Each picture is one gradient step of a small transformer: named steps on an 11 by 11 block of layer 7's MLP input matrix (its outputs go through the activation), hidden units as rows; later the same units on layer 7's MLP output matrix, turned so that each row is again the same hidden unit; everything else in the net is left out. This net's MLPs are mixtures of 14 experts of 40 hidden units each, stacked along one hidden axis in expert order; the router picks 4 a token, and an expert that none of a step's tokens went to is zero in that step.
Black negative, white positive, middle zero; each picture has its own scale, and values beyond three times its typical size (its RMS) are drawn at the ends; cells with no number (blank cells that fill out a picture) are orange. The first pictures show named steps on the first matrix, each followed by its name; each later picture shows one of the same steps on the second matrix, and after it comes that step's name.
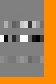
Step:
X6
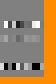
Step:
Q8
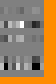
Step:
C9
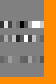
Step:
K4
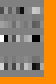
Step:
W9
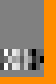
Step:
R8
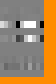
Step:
W9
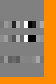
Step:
X6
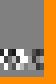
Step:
R8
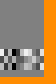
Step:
R8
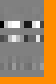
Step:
W9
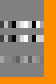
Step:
K4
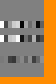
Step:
K4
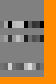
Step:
Q8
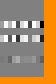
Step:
K4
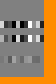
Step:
K4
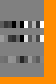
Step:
K4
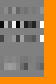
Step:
C9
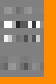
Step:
C9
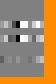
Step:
K4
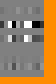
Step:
C9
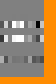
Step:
X6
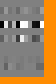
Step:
C9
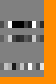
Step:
Q8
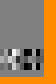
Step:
R8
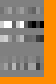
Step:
C9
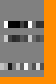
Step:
Q8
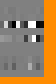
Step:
W9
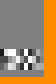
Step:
R8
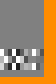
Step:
R8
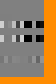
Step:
X6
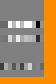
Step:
Q8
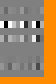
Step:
C9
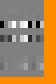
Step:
W9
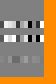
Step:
X6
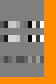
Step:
X6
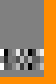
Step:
R8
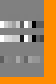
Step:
X6
